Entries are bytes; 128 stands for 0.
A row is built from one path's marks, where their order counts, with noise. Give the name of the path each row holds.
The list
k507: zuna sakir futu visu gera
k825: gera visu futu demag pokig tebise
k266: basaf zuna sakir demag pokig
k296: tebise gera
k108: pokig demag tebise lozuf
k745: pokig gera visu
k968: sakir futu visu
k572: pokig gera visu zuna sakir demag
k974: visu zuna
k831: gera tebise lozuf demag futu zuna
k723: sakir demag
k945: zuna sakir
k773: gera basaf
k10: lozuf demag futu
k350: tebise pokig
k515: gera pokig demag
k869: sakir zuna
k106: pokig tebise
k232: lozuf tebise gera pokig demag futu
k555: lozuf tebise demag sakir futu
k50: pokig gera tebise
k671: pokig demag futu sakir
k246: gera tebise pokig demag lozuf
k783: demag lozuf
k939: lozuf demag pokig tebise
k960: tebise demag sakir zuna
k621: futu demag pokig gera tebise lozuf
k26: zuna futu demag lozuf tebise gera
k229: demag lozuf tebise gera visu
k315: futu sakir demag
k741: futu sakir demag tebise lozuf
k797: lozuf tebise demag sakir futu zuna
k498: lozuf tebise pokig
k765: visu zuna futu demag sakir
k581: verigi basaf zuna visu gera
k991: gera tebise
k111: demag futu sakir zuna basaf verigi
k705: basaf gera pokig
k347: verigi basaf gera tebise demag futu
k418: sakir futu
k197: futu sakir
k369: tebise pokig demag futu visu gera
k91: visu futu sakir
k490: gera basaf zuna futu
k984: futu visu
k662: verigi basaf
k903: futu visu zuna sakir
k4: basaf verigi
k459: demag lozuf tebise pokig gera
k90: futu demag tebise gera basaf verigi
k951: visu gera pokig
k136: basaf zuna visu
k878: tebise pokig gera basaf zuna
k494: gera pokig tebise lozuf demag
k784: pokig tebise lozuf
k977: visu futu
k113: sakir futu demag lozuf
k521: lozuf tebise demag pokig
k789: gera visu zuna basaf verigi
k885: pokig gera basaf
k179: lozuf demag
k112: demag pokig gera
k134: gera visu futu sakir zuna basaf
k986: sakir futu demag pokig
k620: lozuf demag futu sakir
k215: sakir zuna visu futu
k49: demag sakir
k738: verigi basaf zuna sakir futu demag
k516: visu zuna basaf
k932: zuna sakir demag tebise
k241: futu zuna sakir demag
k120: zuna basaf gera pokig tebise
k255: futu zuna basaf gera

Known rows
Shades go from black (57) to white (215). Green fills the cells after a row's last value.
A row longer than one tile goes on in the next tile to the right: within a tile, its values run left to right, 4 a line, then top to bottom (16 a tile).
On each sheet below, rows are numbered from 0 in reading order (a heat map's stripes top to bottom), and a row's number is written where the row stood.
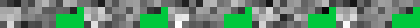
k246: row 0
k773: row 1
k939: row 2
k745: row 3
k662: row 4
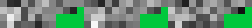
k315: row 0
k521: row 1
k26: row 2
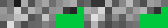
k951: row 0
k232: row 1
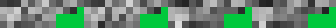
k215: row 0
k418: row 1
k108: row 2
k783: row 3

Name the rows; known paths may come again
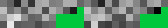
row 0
k50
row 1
k26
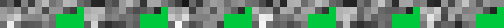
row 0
k498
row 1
k783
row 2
k662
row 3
k825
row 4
k113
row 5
k315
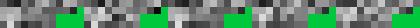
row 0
k246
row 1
k745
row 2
k108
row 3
k10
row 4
k215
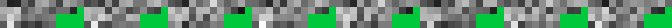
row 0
k179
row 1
k974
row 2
k91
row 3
k521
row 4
k765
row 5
k621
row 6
k869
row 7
k885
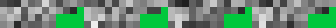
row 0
k418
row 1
k960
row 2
k741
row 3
k241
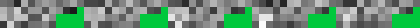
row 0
k255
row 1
k490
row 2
k134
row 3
k939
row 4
k232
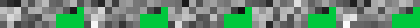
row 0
k968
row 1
k515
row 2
k459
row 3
k197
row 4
k106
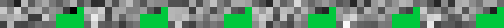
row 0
k507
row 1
k738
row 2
k831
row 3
k671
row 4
k350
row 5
k991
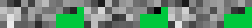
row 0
k572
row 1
k369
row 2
k773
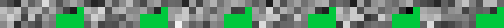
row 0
k620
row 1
k977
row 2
k266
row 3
k951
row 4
k581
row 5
k784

